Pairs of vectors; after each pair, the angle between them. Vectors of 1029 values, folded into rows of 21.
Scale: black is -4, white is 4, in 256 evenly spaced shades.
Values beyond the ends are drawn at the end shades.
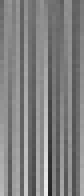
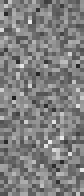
orthogonal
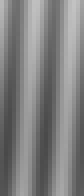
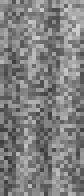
partly aligned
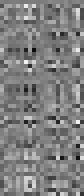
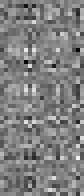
nearly opposite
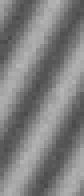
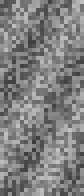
partly opposed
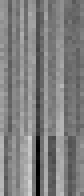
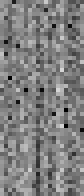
partly aligned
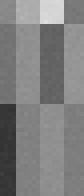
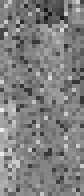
partly opposed
